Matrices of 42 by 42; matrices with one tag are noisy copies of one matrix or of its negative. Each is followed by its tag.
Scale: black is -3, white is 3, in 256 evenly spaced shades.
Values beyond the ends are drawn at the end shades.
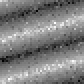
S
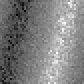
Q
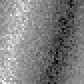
Q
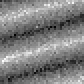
S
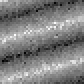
S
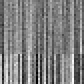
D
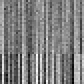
D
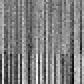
D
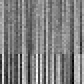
D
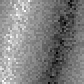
Q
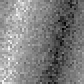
Q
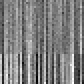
D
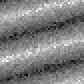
S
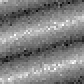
S
